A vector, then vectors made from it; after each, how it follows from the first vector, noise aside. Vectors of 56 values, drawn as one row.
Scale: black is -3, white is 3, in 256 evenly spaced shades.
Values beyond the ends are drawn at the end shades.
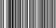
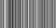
shrunk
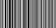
sign-scrambled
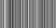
shrunk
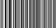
sign-scrambled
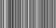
shrunk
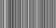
shrunk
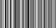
sign-scrambled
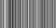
shrunk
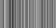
shrunk
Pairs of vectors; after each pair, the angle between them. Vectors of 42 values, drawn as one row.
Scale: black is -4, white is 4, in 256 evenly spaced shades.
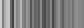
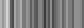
nearly parallel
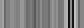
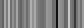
partly opposed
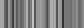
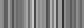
nearly parallel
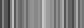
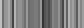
nearly opposite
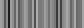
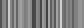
partly opposed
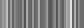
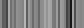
nearly opposite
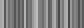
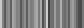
partly aligned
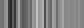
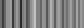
orthogonal
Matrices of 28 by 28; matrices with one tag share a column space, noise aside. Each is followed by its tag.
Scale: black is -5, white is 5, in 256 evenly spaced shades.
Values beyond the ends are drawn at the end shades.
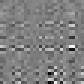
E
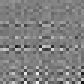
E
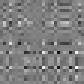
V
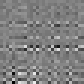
E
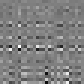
E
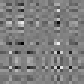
V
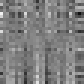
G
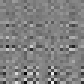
E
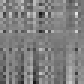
G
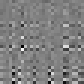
E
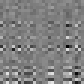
E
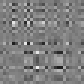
V
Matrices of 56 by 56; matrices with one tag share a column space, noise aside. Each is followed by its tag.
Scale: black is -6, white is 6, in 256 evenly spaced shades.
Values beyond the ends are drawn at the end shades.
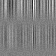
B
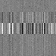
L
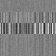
L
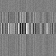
L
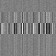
L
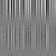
B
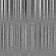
B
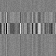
L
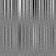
B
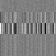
L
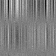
B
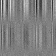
B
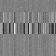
L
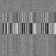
L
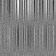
B
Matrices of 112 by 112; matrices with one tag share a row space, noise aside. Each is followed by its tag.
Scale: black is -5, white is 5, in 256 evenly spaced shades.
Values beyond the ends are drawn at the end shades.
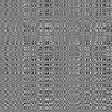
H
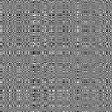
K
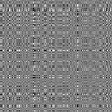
K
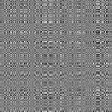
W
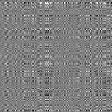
H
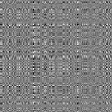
K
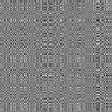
W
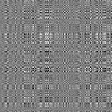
H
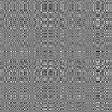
W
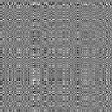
K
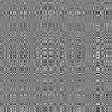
W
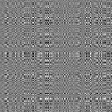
H
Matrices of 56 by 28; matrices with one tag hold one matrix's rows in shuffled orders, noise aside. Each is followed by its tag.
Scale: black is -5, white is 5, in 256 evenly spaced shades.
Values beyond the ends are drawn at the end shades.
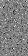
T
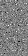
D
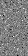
T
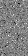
D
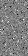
T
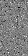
D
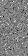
T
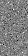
T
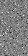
T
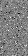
D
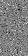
D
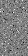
T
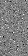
T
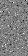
T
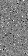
T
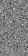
T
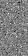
D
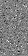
D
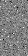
T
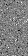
D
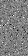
T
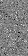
D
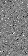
T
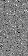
D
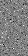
T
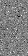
D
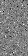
T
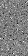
T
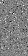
T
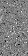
D
